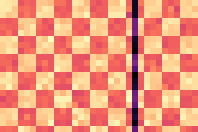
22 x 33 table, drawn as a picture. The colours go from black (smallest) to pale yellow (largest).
On average the colour sits 80% of the way up the scale. No overall slope runs across the table. Column 23 differs from the columns beside it.
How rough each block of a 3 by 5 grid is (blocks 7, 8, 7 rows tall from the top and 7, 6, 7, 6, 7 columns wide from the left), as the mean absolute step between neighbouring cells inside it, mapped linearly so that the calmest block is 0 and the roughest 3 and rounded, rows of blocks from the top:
00030
00030
01030
